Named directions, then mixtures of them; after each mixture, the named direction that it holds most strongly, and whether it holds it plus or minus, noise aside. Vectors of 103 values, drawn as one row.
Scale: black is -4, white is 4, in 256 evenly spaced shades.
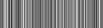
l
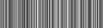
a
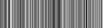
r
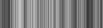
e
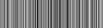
a, minus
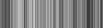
e, plus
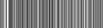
a, plus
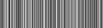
l, plus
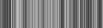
e, plus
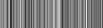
r, minus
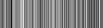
l, plus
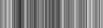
e, minus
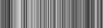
e, plus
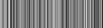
r, minus
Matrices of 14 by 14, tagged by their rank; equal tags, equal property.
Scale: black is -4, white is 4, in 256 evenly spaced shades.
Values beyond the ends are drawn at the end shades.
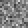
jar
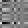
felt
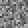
jar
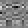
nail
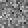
jar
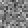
jar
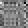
nail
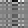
felt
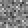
jar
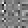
nail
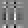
felt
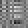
nail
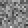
jar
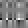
felt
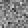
jar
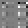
felt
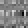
nail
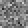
jar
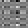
felt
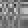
nail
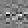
nail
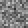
jar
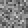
jar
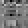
nail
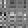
nail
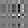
felt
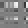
felt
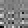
nail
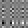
felt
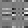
felt
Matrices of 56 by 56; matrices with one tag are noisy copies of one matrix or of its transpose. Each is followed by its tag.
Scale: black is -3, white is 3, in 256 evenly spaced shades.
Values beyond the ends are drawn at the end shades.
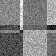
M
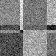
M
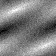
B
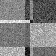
M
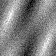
B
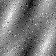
B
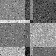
M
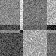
M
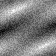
B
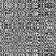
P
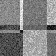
M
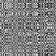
P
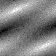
B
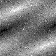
B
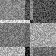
M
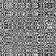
P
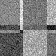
M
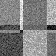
M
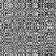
P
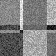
M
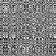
P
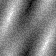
B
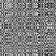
P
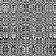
P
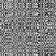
P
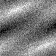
B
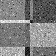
M
